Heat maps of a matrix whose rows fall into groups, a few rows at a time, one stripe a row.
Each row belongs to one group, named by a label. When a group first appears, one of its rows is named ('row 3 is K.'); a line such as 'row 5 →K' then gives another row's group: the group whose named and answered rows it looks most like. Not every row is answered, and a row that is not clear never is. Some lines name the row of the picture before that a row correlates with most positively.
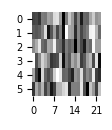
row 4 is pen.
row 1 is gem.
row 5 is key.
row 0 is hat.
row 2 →hat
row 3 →gem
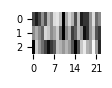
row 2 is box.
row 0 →hat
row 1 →hat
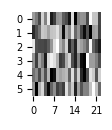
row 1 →hat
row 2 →pen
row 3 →hat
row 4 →key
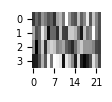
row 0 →box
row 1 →gem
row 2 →pen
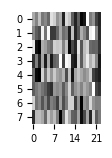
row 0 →hat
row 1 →key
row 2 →pen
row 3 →box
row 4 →pen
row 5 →box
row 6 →gem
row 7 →hat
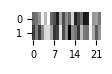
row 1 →key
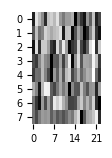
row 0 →hat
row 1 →hat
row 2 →key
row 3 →box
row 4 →box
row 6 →pen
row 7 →gem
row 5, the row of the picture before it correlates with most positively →1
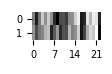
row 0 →gem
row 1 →gem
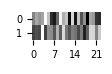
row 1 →key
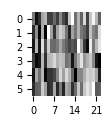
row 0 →gem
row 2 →key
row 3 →pen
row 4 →box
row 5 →box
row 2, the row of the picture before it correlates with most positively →1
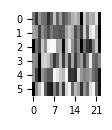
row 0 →gem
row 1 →gem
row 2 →hat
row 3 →key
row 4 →pen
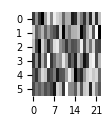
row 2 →pen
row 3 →key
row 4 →gem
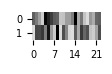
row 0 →box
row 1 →gem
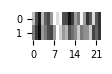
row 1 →pen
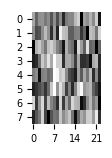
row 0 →gem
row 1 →key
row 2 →hat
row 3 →hat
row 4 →pen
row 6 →gem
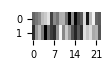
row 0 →key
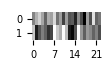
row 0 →hat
